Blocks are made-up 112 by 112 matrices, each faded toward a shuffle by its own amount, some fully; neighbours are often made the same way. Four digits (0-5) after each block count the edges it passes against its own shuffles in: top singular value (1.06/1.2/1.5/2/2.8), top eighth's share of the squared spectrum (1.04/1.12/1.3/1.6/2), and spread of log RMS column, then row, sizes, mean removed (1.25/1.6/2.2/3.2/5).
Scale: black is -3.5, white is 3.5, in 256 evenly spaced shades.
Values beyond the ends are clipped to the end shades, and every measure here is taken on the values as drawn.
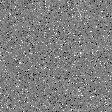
2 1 0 0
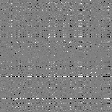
5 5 2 3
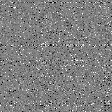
4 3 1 2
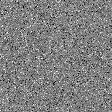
0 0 0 0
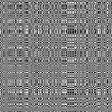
5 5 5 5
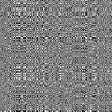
5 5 4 4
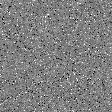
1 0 1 0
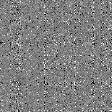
2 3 3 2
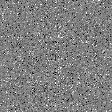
1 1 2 1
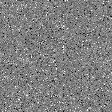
1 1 1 0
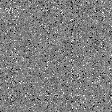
1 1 2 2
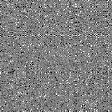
4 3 2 3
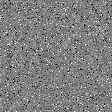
2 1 0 0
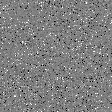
1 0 0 0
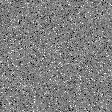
0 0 0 0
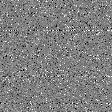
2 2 0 2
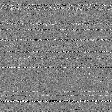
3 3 0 4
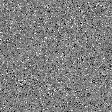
0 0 0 1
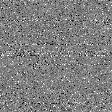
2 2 0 2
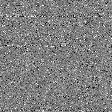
1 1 0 2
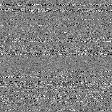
2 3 0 4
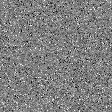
0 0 0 0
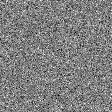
0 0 0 0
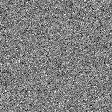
0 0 0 0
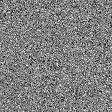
2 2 0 0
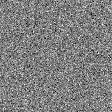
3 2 0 0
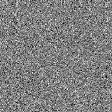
3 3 1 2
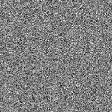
4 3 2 2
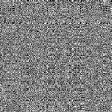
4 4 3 3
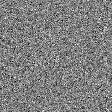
3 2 1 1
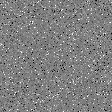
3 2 0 0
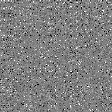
4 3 2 2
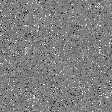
3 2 1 1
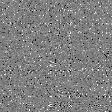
4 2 1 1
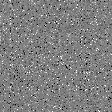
3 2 1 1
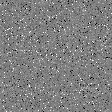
2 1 0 0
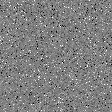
0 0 0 0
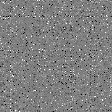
3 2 1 1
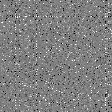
4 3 2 1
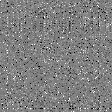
4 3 1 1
